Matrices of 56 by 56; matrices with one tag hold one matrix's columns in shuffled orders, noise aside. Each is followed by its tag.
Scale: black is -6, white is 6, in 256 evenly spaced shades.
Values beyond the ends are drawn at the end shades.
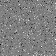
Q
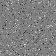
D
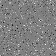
D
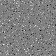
D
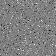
D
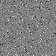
Q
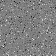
Q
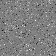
D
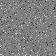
Q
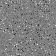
D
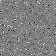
D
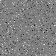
D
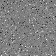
Q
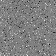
Q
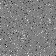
Q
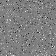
Q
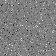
D
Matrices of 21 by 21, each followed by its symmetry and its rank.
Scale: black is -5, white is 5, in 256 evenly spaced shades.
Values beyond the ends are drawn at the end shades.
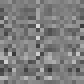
neither, rank three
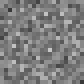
symmetric, full rank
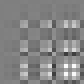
symmetric, rank one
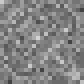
symmetric, full rank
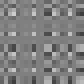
symmetric, rank one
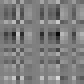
neither, rank one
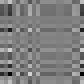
neither, rank one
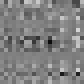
neither, rank three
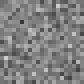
symmetric, full rank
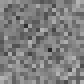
symmetric, full rank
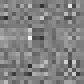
neither, rank three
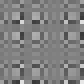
symmetric, rank one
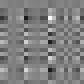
neither, rank one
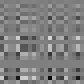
neither, rank one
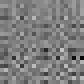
neither, rank three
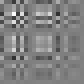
symmetric, rank one
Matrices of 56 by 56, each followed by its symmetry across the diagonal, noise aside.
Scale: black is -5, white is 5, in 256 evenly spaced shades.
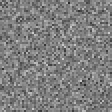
symmetric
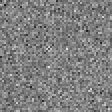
symmetric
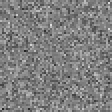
antisymmetric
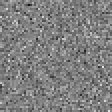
neither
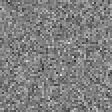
antisymmetric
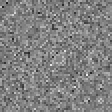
symmetric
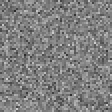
neither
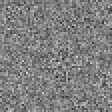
antisymmetric
